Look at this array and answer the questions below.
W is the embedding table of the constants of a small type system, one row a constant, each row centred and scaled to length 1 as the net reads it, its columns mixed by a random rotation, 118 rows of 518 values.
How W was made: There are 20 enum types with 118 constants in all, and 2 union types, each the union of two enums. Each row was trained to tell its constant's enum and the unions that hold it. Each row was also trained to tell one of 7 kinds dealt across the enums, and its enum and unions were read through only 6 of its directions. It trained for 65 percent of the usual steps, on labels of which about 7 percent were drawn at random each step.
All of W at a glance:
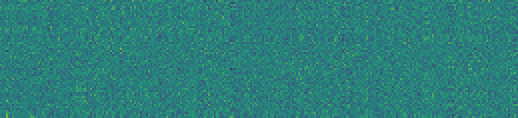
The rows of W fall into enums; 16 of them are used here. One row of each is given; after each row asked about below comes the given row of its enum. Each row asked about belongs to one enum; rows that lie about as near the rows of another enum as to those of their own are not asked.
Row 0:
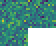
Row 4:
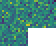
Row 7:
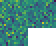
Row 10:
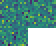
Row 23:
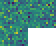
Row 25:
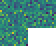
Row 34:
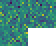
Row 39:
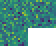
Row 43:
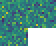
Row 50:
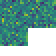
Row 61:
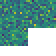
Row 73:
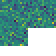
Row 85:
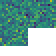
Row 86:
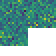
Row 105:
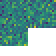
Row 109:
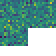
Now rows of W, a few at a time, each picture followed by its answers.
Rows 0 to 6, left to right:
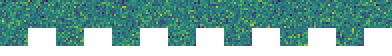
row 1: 73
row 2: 50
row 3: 85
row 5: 105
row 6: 23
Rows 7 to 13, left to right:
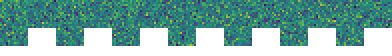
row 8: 43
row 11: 23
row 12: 10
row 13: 23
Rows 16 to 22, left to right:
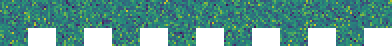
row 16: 43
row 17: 39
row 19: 0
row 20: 109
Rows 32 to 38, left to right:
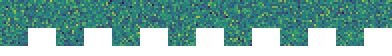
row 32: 85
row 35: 73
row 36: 34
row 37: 61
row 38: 61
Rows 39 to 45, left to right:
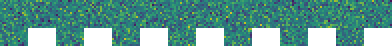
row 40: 50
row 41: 23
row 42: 73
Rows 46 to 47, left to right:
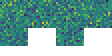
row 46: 7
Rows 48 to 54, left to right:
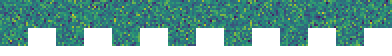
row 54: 105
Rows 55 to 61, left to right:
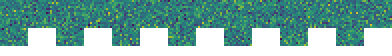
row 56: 105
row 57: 39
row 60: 105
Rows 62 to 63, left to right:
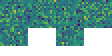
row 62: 34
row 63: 105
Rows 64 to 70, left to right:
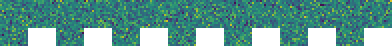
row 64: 85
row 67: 43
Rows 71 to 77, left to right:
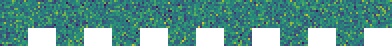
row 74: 50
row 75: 43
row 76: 105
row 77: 61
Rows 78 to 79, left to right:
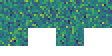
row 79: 7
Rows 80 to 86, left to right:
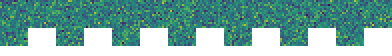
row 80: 0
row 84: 10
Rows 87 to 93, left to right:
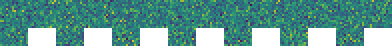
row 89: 34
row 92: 10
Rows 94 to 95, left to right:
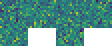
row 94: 50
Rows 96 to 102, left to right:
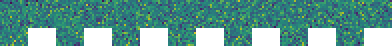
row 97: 85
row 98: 39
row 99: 10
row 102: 43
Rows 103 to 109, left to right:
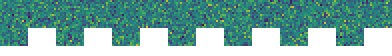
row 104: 10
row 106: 10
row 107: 85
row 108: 50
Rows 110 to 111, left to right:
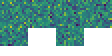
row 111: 39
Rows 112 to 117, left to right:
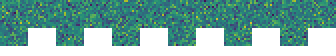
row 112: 43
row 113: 39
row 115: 73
